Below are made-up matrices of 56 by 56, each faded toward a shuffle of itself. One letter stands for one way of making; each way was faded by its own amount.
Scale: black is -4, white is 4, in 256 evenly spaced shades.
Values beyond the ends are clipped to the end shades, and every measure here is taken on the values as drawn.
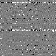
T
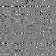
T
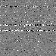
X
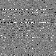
X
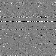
X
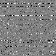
X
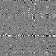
T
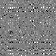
T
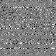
X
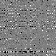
T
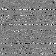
X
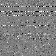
X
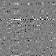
T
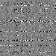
X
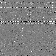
X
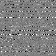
X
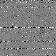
X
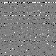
T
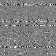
X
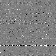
X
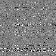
X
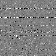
X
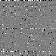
T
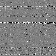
X
